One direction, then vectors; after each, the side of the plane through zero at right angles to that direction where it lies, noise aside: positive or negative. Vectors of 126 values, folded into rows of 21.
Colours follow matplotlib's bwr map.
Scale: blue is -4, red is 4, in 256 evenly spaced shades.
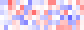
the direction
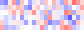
positive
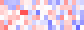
negative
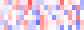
negative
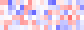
negative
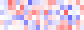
positive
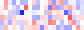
negative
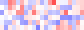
positive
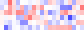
positive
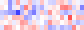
negative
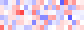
positive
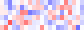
negative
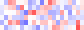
positive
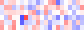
positive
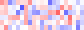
negative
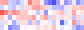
negative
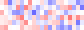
negative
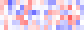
negative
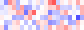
positive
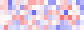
negative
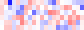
negative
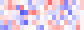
positive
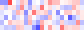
positive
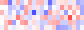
negative
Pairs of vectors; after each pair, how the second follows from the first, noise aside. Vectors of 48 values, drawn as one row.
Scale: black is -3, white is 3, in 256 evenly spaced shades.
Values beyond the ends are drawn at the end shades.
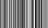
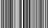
wrapped around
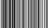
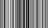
wrapped around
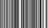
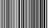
sign-scrambled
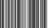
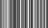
wrapped around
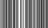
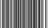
wrapped around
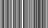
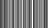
wrapped around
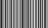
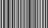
wrapped around
